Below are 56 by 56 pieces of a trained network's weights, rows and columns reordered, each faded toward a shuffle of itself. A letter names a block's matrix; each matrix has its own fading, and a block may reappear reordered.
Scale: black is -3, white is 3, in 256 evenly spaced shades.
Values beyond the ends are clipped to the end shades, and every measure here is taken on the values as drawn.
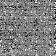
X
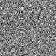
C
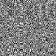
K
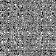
X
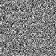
C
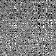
X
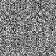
K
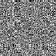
K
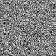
C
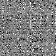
X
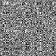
K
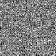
C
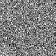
C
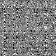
X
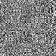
K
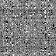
X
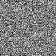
C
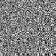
K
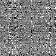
X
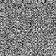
K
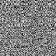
K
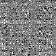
X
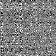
X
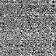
X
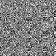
K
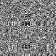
K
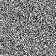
C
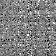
X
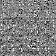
X
